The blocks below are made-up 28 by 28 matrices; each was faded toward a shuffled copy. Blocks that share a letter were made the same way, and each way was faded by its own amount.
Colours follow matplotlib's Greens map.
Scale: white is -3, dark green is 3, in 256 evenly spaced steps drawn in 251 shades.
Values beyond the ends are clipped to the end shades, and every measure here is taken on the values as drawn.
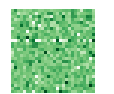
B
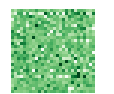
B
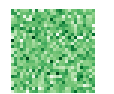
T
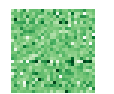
B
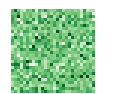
T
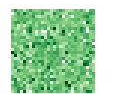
T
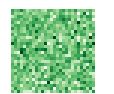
B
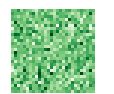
B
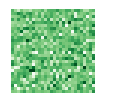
T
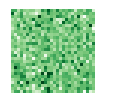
T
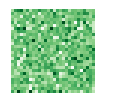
B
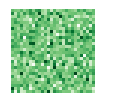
T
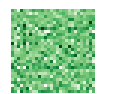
T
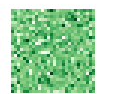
T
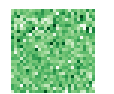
B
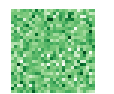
T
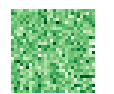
T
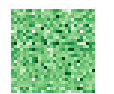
B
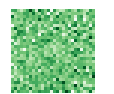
T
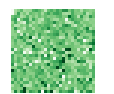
B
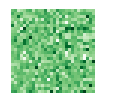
T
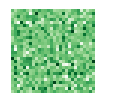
B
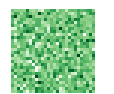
T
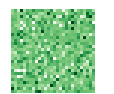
B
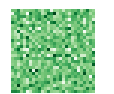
T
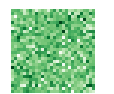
T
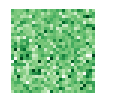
T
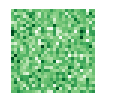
T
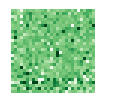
B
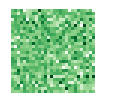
B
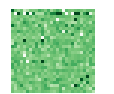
B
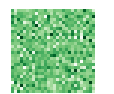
T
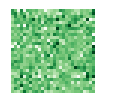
T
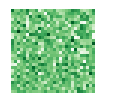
T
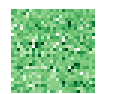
B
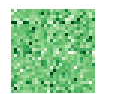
B
